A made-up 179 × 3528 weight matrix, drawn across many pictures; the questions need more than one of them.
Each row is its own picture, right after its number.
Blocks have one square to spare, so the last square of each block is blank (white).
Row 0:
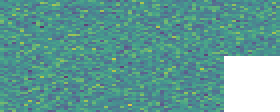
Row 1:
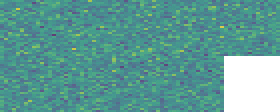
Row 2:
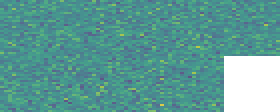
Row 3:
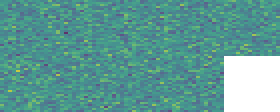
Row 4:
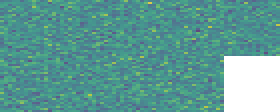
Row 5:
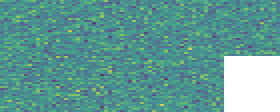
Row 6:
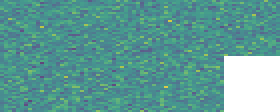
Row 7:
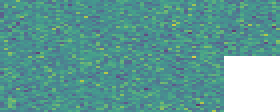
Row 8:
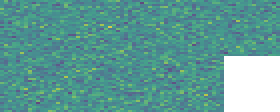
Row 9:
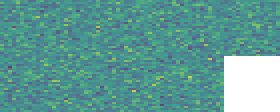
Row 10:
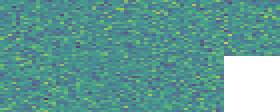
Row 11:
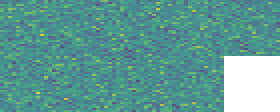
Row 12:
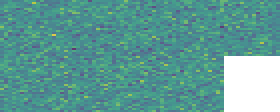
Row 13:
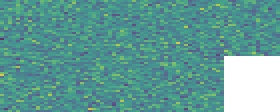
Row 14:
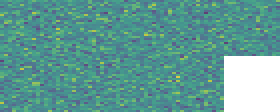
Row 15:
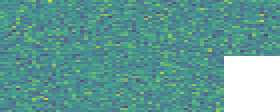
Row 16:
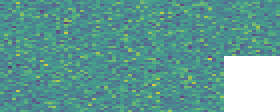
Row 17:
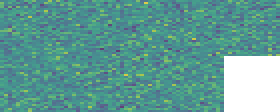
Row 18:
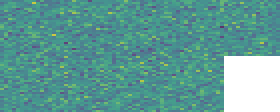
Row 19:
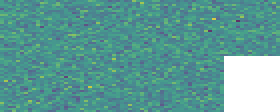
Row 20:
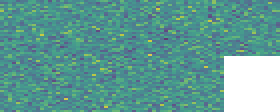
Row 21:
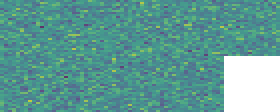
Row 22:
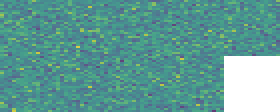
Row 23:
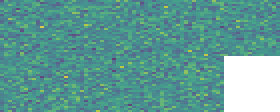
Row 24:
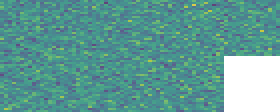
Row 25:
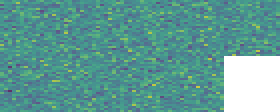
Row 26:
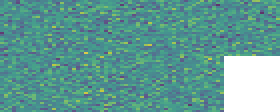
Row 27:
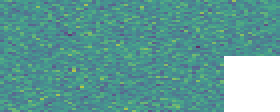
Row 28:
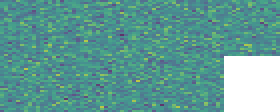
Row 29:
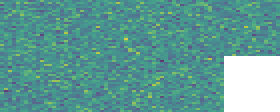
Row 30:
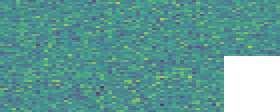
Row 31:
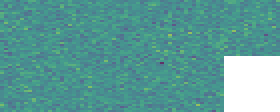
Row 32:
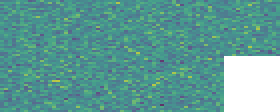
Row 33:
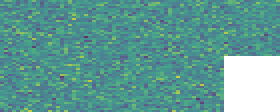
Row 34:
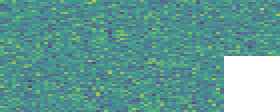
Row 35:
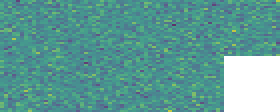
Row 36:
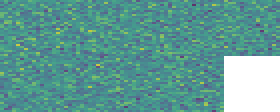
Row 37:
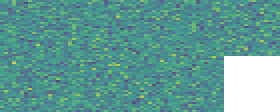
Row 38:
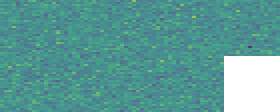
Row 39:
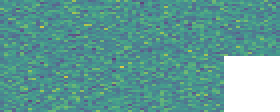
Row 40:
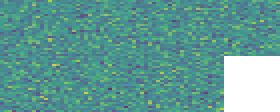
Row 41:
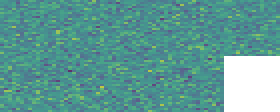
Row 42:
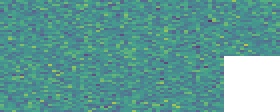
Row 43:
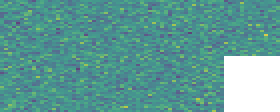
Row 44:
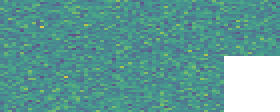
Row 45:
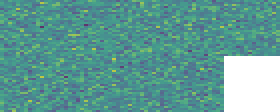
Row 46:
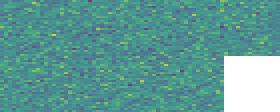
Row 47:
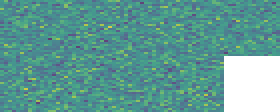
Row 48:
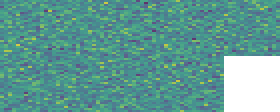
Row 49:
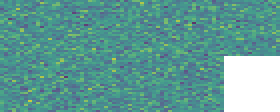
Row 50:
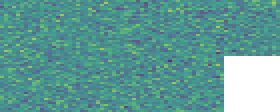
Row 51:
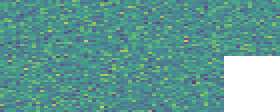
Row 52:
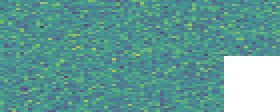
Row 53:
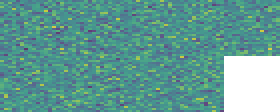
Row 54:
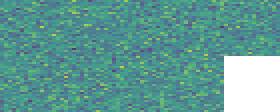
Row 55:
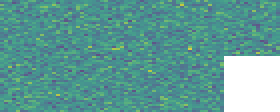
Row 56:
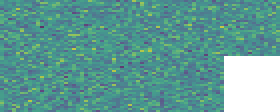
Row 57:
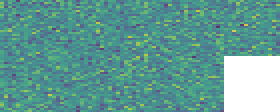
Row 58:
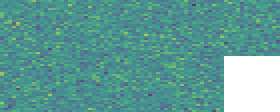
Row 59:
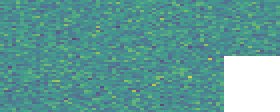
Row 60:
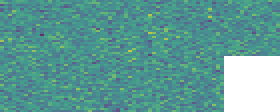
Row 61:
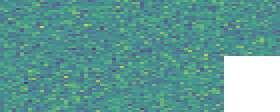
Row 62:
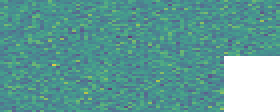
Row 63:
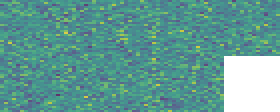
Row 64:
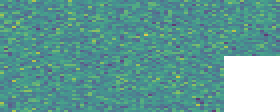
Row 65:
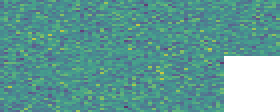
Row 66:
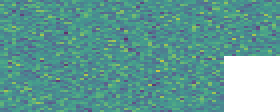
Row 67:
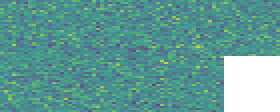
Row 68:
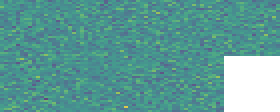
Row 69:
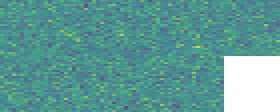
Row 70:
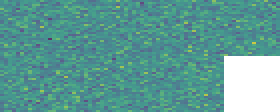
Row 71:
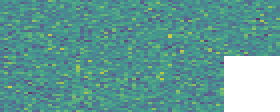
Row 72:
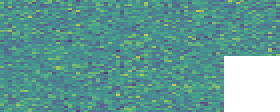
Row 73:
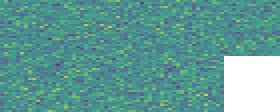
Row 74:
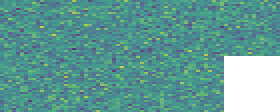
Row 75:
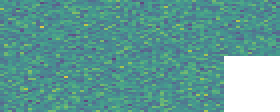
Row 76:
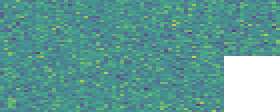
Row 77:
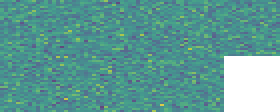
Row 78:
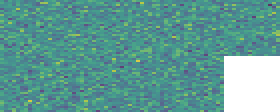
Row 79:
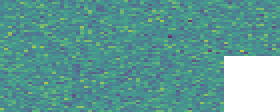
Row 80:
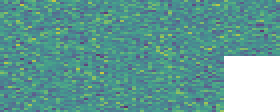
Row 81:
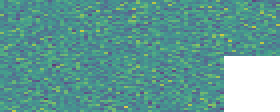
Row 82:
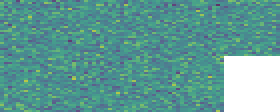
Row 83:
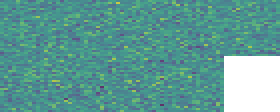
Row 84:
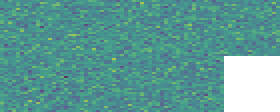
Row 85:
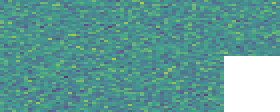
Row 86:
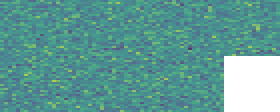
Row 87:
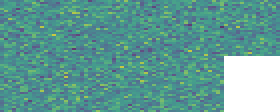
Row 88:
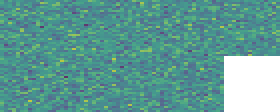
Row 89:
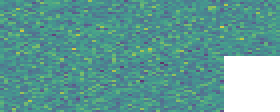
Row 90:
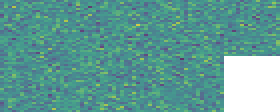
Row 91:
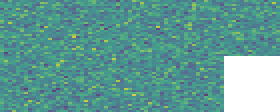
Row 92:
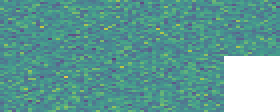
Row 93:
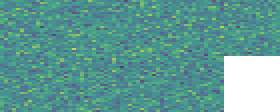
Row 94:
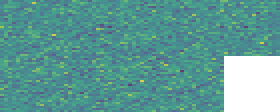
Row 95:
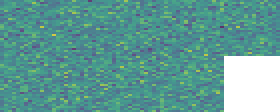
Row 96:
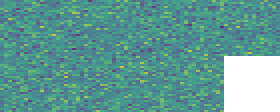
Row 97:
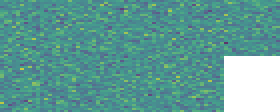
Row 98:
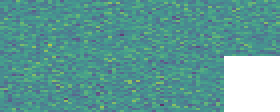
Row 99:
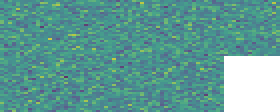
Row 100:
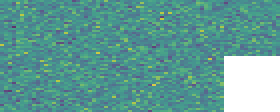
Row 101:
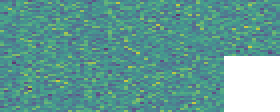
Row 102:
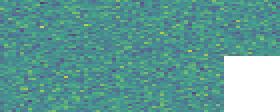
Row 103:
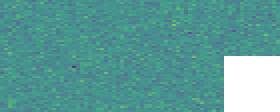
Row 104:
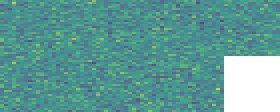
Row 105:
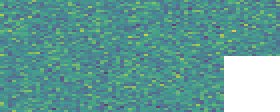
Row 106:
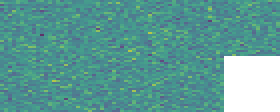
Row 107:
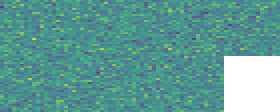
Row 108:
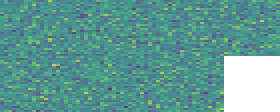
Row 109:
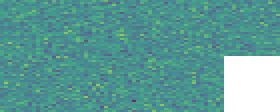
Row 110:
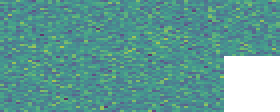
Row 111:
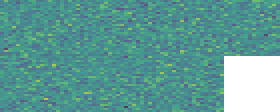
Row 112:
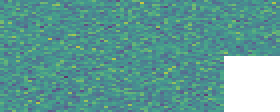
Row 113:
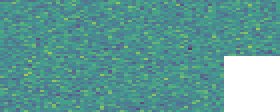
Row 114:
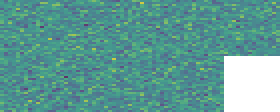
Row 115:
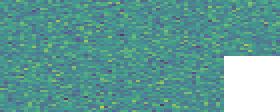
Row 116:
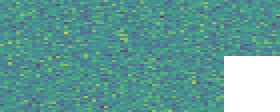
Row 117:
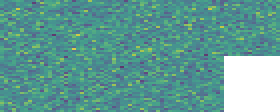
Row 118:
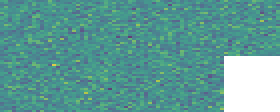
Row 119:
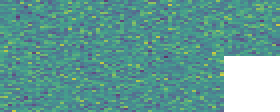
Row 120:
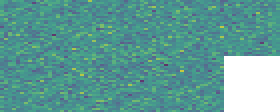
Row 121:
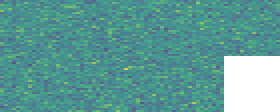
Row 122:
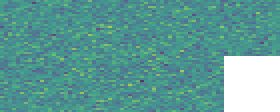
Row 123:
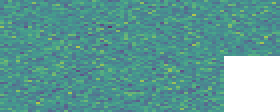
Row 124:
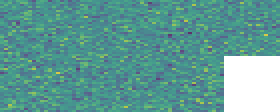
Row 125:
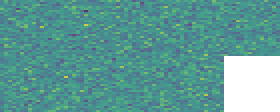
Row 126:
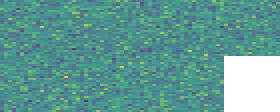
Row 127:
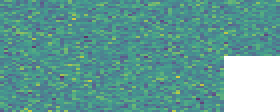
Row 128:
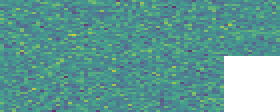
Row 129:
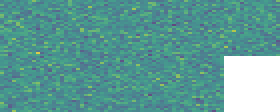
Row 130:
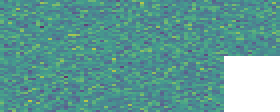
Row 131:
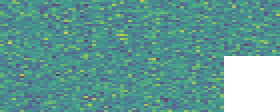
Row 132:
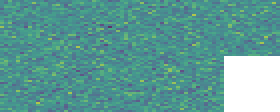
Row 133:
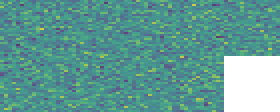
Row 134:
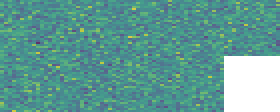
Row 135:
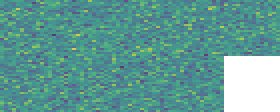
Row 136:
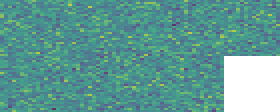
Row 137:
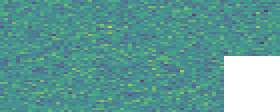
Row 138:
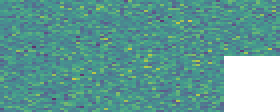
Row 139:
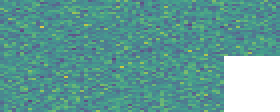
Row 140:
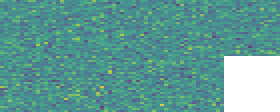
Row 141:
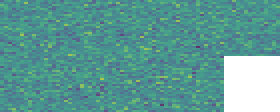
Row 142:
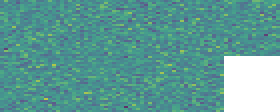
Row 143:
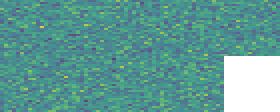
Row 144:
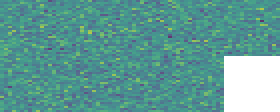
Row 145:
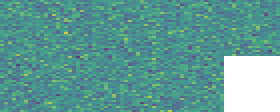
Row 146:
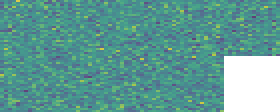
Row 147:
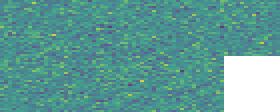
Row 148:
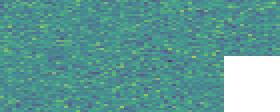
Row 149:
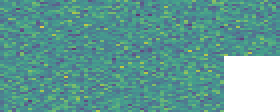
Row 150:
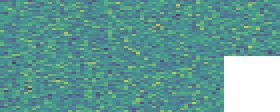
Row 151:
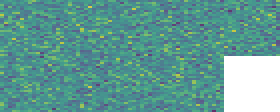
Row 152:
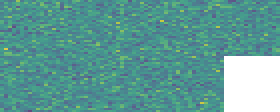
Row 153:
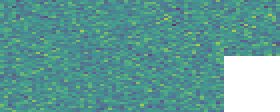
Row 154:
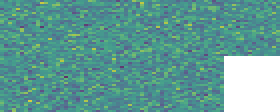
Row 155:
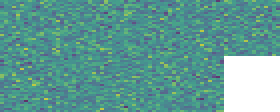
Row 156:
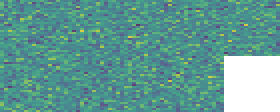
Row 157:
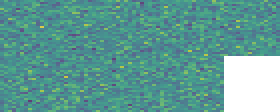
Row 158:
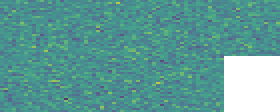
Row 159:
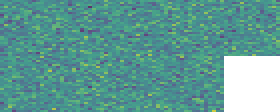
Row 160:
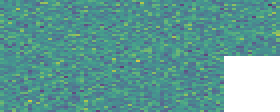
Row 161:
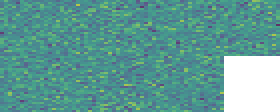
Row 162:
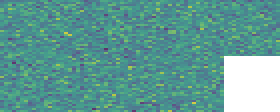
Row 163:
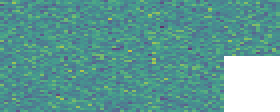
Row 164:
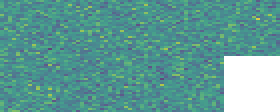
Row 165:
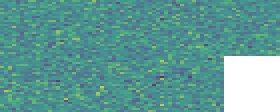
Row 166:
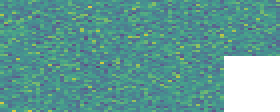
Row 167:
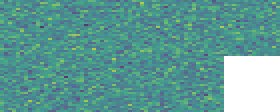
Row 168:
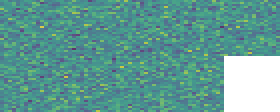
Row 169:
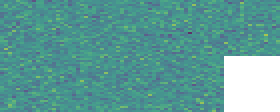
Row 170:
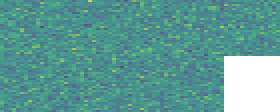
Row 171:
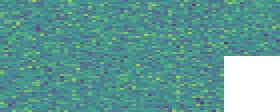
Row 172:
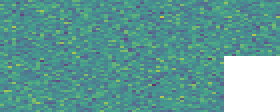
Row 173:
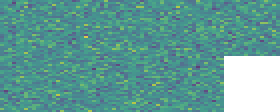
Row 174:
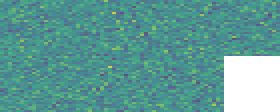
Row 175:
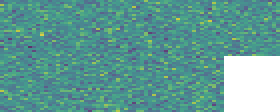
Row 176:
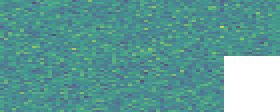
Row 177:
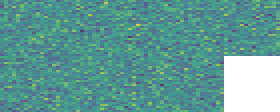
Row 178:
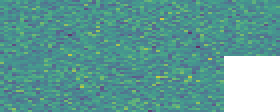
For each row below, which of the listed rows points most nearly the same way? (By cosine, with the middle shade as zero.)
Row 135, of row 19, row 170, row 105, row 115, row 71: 170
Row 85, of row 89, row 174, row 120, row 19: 19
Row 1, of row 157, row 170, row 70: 170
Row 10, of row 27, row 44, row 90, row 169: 169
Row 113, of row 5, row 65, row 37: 65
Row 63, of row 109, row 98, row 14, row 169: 109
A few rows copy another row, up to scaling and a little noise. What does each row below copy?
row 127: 33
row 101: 150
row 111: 142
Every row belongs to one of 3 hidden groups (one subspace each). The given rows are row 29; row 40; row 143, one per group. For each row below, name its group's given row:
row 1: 143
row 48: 40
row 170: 143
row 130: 143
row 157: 143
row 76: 40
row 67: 29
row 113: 29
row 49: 143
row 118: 40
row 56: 143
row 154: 143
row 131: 29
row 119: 40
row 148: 40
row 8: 143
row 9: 29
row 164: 40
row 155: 40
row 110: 29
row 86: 29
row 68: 40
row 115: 29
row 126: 143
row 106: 29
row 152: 40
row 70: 143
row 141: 29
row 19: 143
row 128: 143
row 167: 143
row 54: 143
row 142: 40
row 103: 40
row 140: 29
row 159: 40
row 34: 29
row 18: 143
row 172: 29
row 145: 29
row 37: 29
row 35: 40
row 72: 40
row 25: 29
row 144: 40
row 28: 29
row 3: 29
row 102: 143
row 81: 40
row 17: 40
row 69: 29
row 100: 29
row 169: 40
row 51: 29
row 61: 143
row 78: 143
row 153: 40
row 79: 40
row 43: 40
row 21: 143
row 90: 40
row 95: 143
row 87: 143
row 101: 29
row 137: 143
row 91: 143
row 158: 29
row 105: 40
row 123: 143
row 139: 143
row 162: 29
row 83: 29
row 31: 40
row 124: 40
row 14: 40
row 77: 29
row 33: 40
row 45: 143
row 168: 143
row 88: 143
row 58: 40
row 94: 143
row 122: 143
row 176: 143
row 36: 40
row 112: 143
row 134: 40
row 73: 143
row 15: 40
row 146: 40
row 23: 143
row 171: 40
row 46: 143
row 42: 29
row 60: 29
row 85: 143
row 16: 29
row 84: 143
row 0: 143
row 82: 40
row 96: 143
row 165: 29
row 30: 29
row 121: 29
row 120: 143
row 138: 40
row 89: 143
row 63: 29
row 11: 29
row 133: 40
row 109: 29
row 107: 40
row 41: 29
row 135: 143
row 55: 29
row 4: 40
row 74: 143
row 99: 143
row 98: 29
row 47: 143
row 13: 40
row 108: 40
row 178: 29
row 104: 29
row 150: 29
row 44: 143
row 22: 40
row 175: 29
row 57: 40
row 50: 40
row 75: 143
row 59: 29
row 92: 143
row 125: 143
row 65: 40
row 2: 29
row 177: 40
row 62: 40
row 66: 29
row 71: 40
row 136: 40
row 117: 143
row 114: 143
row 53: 40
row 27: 29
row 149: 143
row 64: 40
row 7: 40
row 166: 40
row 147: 143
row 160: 143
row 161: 40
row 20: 29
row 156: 40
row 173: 29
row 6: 143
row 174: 29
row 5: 29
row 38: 29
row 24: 40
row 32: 29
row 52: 143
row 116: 29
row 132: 143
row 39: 143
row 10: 40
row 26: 40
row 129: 40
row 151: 40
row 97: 40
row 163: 29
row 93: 143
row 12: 143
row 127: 40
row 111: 40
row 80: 40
